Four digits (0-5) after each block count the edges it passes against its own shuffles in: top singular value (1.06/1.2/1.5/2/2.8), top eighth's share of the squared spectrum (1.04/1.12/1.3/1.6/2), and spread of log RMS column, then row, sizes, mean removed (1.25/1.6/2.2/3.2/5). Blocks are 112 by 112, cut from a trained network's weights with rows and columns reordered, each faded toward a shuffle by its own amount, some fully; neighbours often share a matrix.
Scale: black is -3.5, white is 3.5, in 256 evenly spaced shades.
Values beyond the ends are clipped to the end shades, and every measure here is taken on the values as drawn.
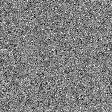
0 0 0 0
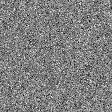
0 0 0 0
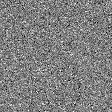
1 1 0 0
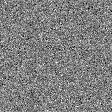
0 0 0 0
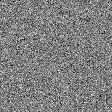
0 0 0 0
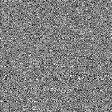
3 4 1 3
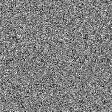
2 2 0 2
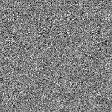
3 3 1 2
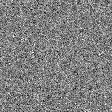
2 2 0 1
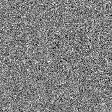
2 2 0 1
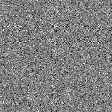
3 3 1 2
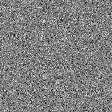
3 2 1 1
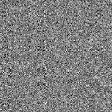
3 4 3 2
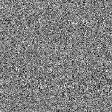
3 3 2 2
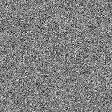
2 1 0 0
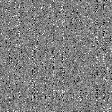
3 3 2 1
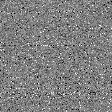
2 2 0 2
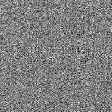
3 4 1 3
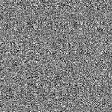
3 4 1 3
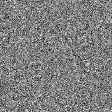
2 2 1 1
